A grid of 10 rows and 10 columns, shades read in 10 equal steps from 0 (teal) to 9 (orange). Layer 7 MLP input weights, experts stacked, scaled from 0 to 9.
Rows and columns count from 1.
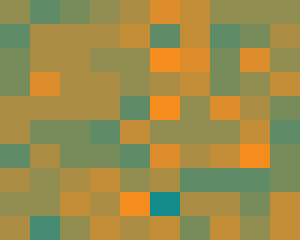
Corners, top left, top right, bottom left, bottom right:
5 5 6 7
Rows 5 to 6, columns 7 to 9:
5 8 6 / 5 5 7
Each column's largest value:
6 8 7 7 9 9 8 8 9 7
